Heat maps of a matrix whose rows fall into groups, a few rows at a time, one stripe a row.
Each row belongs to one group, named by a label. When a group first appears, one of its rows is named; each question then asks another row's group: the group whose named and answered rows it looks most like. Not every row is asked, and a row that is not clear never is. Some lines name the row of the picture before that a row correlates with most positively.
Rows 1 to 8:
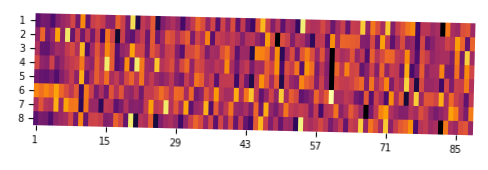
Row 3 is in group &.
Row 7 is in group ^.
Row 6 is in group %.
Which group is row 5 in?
&
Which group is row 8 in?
&
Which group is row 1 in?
&
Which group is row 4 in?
&
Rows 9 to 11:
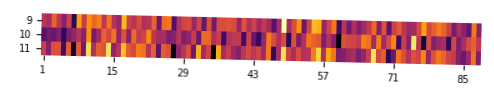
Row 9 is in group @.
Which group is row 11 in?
@
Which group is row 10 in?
&
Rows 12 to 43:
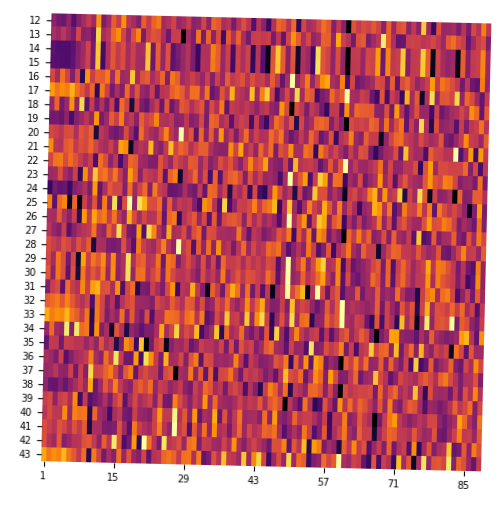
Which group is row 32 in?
%
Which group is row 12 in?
&
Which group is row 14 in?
&
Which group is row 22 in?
%
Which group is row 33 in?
%
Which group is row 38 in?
&
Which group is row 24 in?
&
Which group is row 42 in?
&
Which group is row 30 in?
@
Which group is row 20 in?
^
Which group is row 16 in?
@
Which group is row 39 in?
^
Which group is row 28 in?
^
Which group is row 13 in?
@
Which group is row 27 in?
&
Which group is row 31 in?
@
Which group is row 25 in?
@
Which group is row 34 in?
^
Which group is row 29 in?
@
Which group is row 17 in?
%
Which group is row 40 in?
^
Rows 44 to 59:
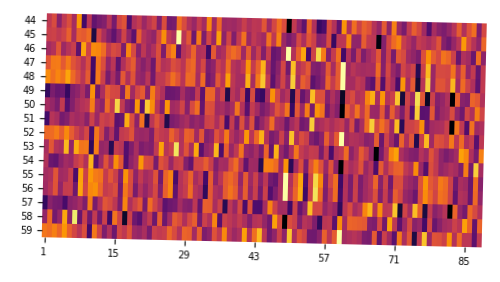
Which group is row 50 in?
&
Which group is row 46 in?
@
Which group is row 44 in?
^
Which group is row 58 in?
^
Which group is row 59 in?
%
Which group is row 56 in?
@
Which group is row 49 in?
&
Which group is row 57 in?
&
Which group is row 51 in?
&
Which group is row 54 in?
&
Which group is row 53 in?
^
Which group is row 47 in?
%
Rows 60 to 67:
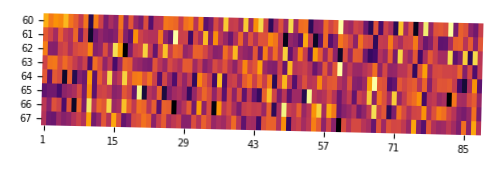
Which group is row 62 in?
&
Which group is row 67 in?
&
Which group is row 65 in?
&
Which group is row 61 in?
^
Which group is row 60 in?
%
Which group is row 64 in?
@
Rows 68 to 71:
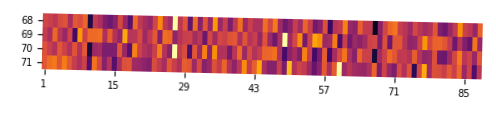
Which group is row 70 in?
^
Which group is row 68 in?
^
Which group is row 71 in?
%
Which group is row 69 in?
@
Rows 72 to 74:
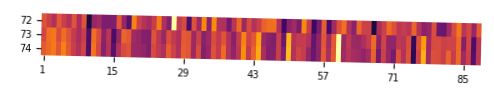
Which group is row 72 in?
^
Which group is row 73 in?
%
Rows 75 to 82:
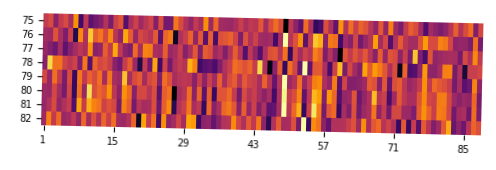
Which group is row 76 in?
@
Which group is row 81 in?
@
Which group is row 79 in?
@
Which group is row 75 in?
^
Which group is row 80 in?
@
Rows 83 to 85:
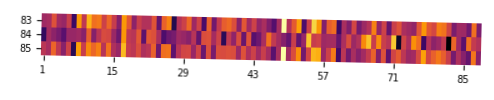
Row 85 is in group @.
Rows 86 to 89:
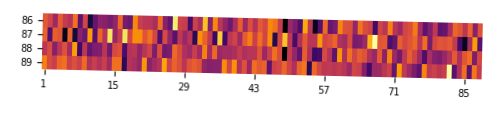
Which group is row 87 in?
@
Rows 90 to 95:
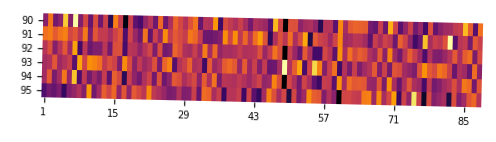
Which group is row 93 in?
@
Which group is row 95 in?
&
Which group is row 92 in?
^
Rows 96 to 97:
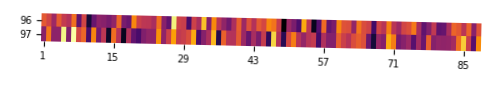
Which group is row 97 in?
^
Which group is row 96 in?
^
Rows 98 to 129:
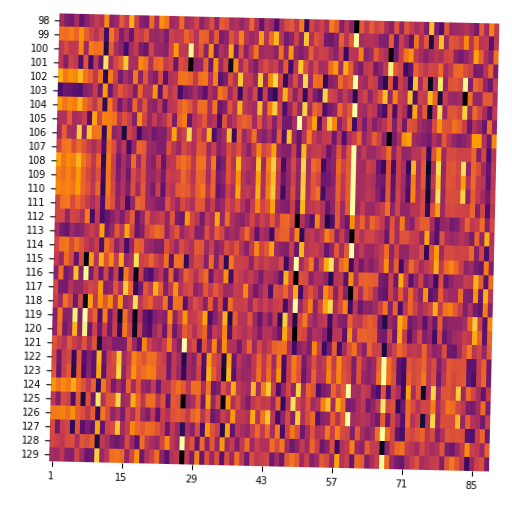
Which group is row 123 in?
@
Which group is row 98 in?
&
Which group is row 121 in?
^
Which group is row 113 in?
&
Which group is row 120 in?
^
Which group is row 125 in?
@
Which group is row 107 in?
%
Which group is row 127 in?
@
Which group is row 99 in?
%
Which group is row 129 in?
@
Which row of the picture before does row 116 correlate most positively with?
97
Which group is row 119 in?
^
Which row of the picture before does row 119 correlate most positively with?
97
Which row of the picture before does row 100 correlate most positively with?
97
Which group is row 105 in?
@
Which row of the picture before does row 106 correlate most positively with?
97
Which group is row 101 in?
@
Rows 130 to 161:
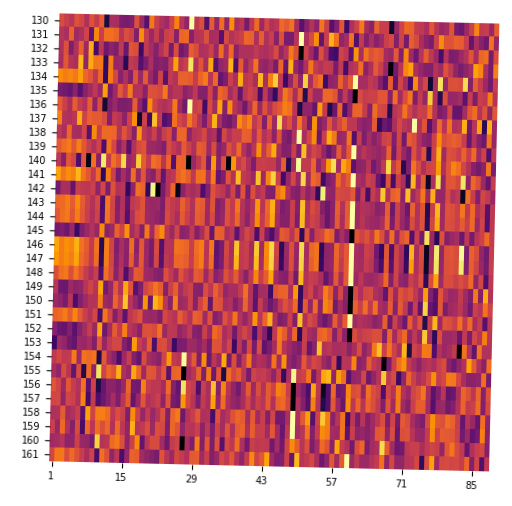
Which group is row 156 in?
^
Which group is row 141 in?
%
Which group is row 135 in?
&
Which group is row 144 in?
%
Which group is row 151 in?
%
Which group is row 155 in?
@
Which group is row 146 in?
%
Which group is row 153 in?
&
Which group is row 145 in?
&
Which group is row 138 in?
@
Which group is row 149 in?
&
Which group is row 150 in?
&
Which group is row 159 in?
@
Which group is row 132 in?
^
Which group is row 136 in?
^
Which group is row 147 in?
%
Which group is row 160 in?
@
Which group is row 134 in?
%
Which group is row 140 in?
@
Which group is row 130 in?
^
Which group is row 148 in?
%
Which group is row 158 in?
@
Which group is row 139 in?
%
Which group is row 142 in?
&
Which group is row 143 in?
%
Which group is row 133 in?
^
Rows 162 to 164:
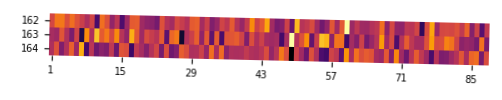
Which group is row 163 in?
@
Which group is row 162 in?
%
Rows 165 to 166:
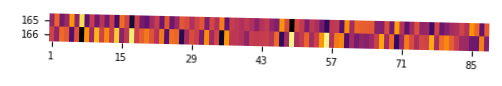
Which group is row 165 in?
^
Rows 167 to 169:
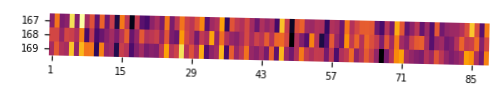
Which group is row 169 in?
^
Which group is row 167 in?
^
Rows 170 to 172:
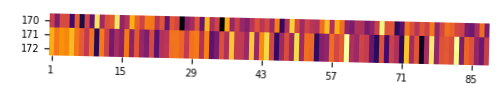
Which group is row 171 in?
%
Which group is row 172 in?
%
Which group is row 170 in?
@
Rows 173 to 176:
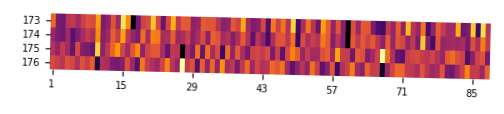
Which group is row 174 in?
&
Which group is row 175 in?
@
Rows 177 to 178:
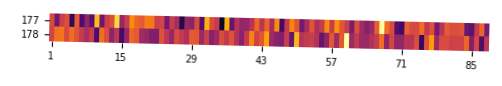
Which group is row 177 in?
@
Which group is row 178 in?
%
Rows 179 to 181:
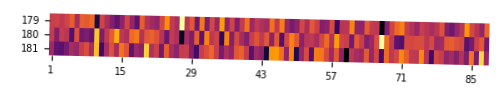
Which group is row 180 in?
@
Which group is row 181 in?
&
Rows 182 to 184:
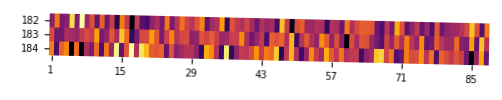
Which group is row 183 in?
&
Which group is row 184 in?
@
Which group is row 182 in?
^
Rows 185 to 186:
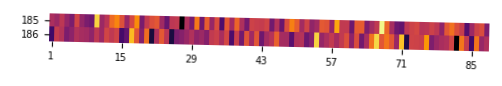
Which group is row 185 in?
@
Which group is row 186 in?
&
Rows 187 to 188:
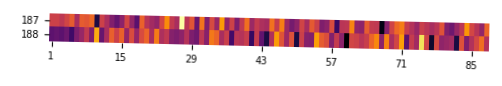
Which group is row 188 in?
&
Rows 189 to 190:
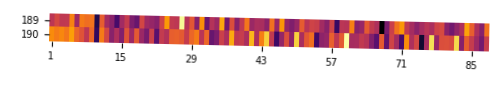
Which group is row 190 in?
%
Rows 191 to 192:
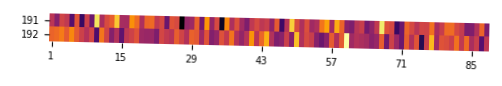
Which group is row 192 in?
%
